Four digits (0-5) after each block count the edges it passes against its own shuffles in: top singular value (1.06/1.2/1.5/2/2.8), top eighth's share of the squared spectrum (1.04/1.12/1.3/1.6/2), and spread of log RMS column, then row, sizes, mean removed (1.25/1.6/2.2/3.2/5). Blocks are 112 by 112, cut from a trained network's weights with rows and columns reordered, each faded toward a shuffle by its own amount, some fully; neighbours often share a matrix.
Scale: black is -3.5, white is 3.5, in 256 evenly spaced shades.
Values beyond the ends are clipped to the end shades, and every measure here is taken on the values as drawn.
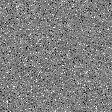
0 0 0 0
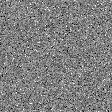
0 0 0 0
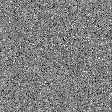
1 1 0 0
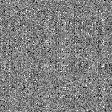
3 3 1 2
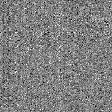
3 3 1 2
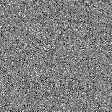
2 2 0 1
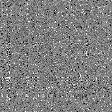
3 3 2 2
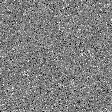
0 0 0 0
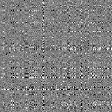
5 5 3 3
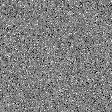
2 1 0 0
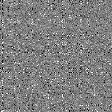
3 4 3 2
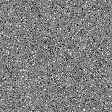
0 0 0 0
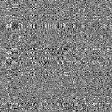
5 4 3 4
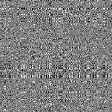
5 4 3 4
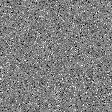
0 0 0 0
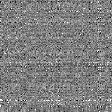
4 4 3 2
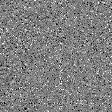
2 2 1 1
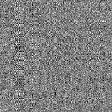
4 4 3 2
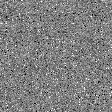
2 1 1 0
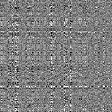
4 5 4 2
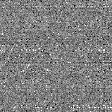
3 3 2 2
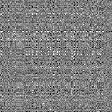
4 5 3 3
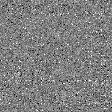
3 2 1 1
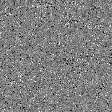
2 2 1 0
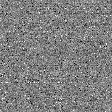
2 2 1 1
